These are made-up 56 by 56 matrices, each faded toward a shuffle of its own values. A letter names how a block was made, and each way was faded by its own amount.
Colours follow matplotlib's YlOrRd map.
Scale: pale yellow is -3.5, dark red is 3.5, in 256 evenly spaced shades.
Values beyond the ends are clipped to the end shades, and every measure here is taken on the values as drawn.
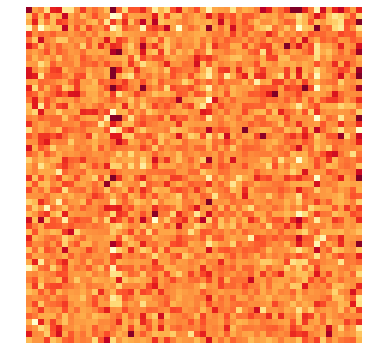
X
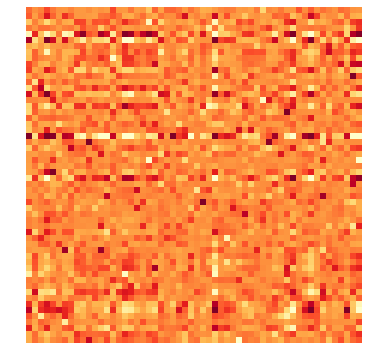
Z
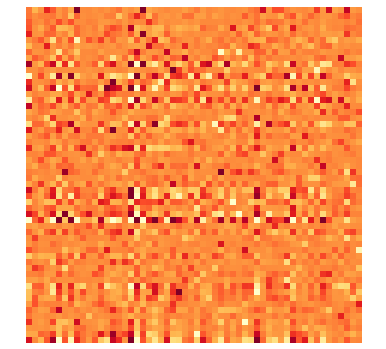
Z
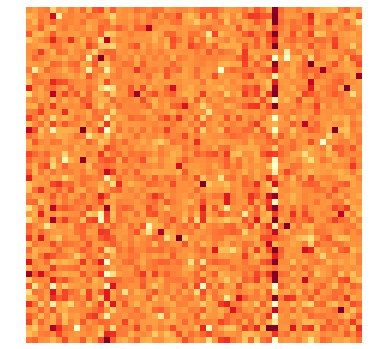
X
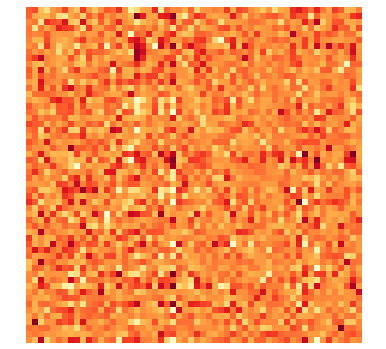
X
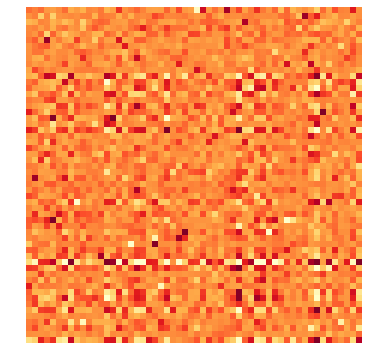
Z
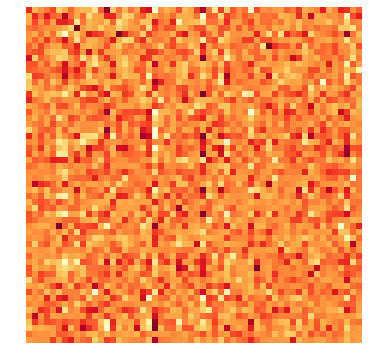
X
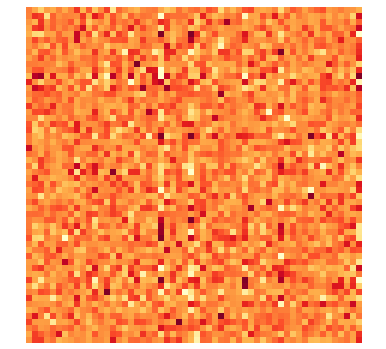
X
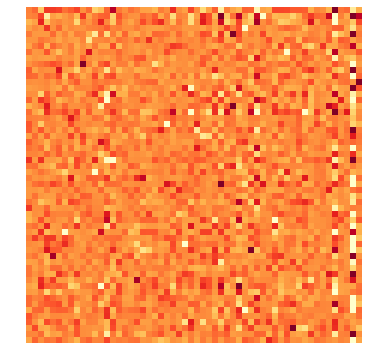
X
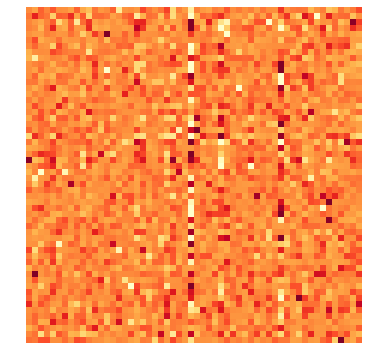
X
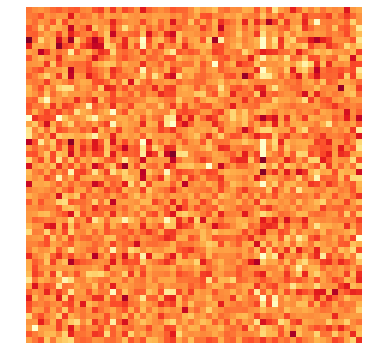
X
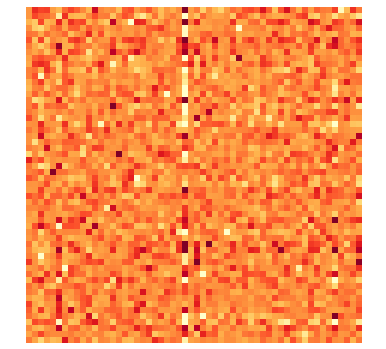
X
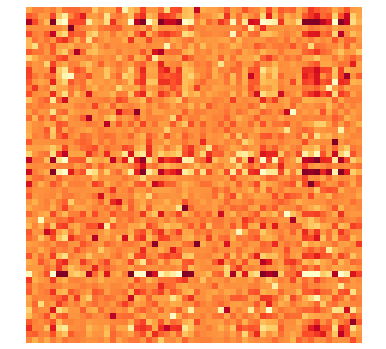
Z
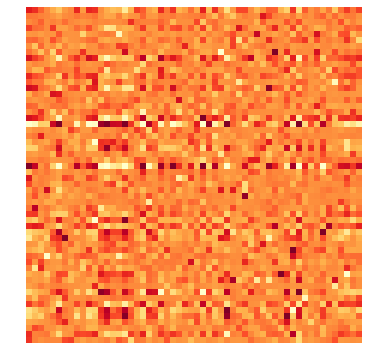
Z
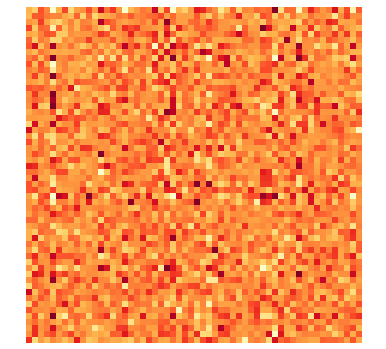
X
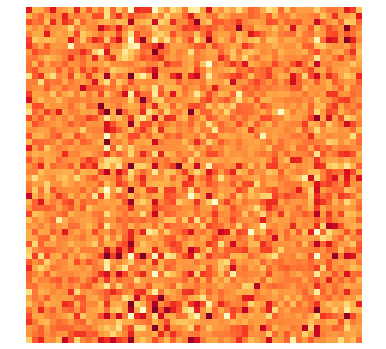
X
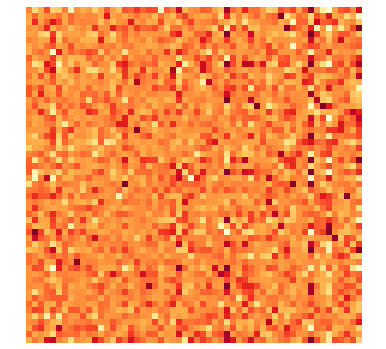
X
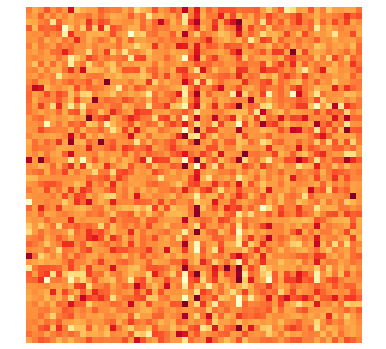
X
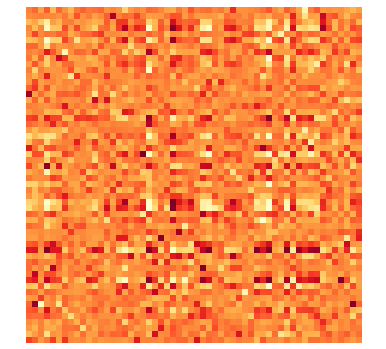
Z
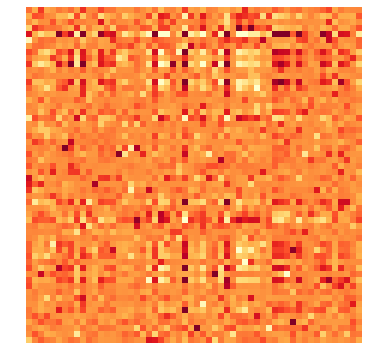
Z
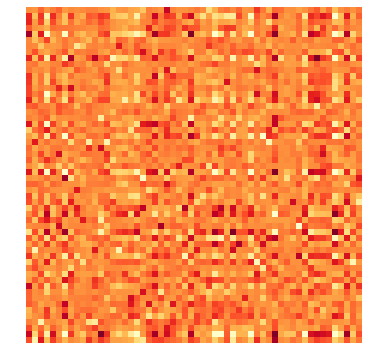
Z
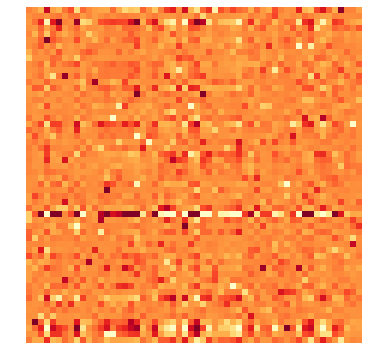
Z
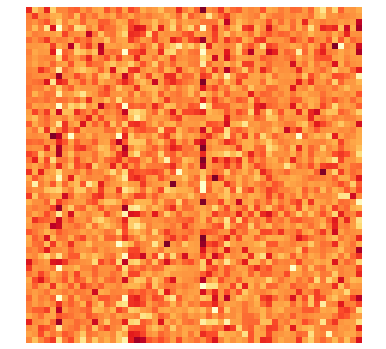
X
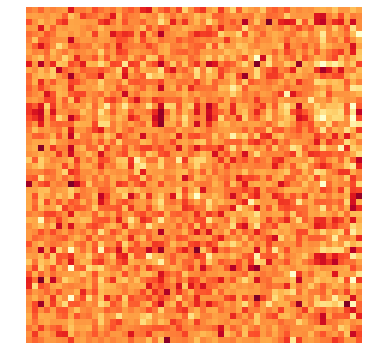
X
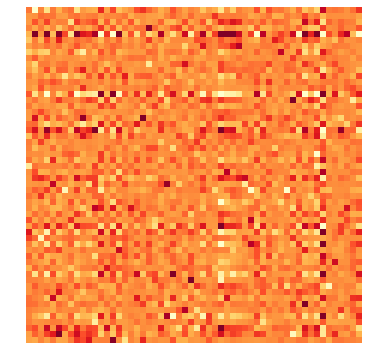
Z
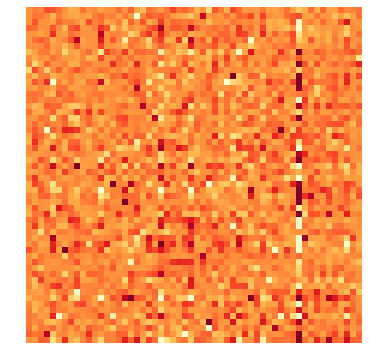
X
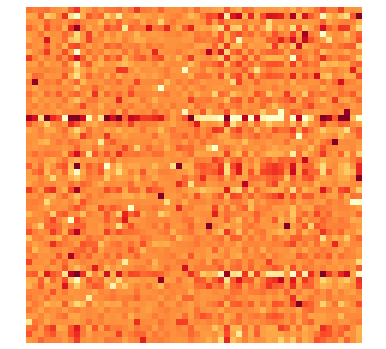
Z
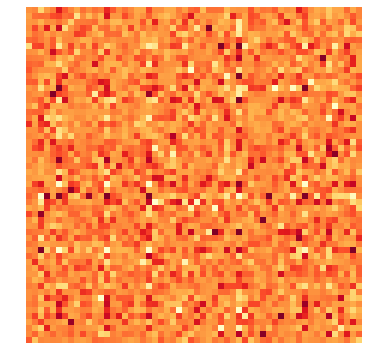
X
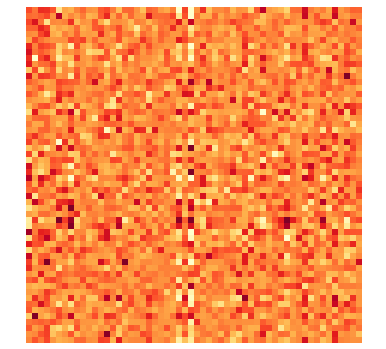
X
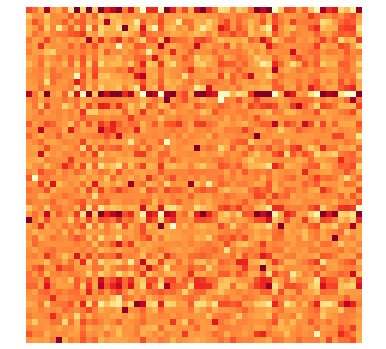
Z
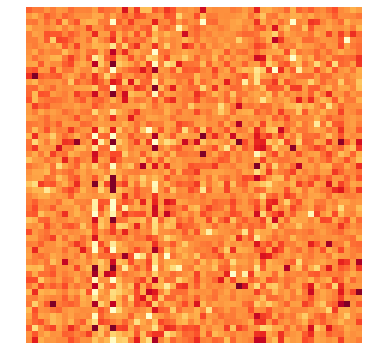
X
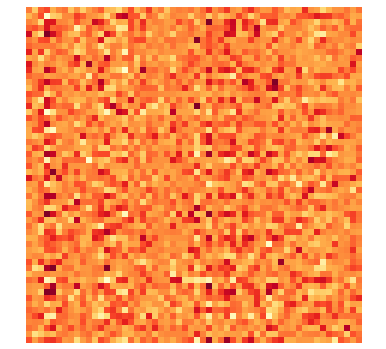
X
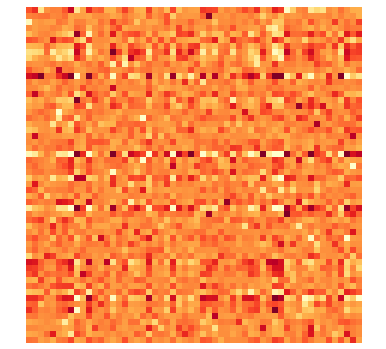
Z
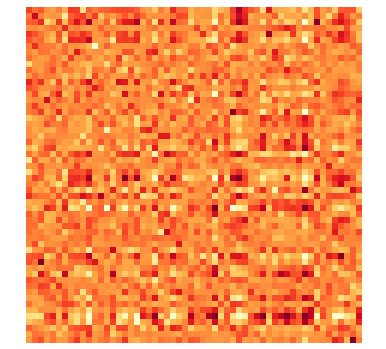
Z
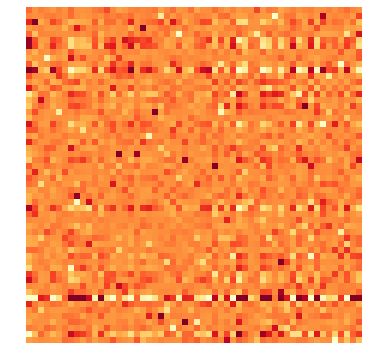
Z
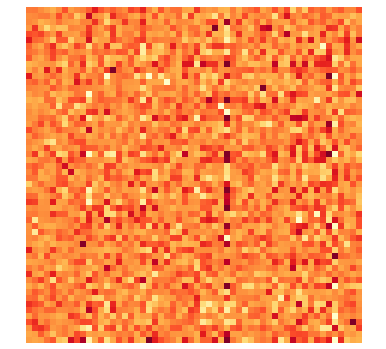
X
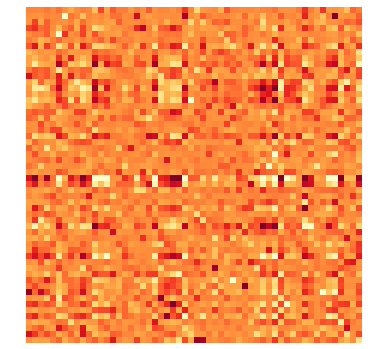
Z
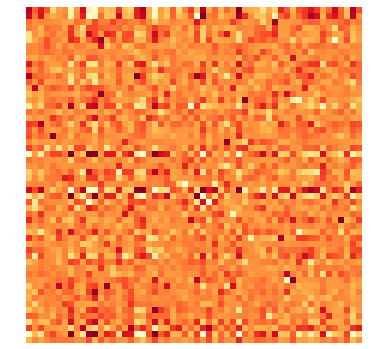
Z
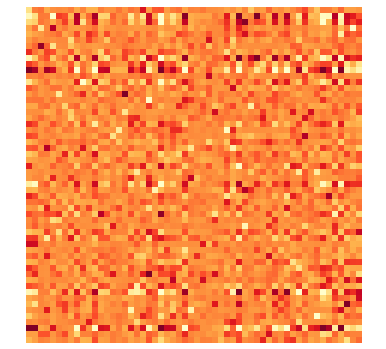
Z
